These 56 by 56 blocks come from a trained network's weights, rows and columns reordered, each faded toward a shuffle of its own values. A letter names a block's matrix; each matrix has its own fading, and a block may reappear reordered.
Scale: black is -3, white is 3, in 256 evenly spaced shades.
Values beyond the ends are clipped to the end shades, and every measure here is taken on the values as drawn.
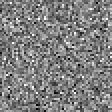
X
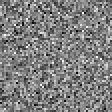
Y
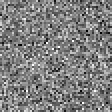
Y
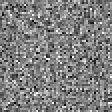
X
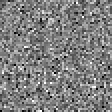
X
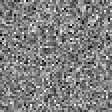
X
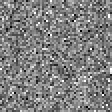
X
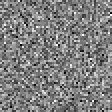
Y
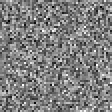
Y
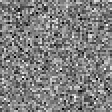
Y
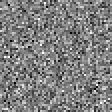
X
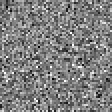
X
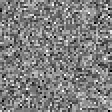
Y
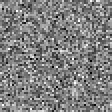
Y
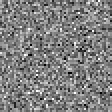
X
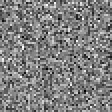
Y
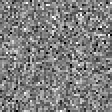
X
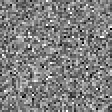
X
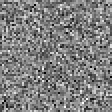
Y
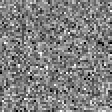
X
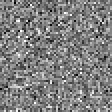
X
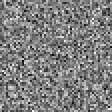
Y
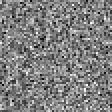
X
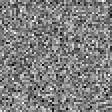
Y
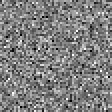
X
